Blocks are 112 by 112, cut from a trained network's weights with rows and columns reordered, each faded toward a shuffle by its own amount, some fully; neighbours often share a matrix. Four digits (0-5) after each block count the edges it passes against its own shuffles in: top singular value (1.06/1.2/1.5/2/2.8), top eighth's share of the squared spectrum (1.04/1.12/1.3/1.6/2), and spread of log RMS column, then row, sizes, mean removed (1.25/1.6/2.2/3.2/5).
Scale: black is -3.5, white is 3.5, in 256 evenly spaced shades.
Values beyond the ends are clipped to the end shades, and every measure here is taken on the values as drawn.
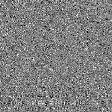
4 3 1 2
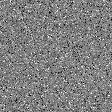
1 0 0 0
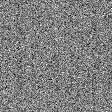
2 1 0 0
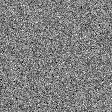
0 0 0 0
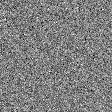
0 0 0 0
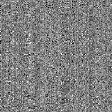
3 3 2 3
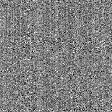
3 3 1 2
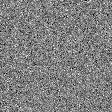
0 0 0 0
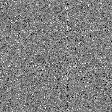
3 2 1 1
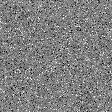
0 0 0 0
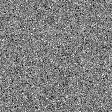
0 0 0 0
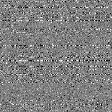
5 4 1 4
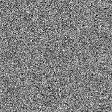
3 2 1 1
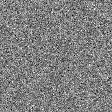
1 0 0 0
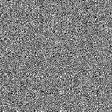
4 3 1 2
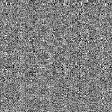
3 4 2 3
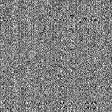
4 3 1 2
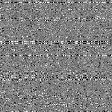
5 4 1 4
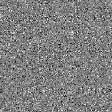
4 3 0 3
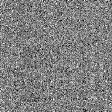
3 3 1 2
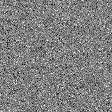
2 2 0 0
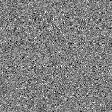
4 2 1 2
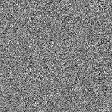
3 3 1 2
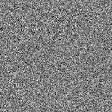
3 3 1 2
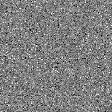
3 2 0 1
